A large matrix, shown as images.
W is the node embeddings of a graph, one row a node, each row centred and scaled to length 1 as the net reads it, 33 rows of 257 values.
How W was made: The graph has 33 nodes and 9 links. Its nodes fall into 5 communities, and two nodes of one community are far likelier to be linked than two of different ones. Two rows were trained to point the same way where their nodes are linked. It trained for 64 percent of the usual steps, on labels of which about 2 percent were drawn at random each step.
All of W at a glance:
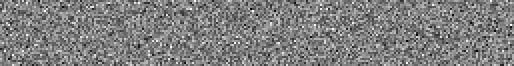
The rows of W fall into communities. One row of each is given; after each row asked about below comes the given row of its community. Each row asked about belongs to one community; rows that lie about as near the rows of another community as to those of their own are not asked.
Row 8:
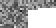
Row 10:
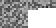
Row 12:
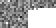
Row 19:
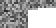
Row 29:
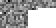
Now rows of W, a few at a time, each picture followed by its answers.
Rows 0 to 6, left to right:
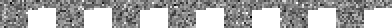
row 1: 19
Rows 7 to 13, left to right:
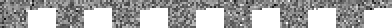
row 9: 12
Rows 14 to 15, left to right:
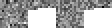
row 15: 10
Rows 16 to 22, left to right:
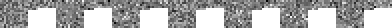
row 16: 29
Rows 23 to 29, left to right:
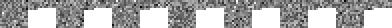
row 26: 8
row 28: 19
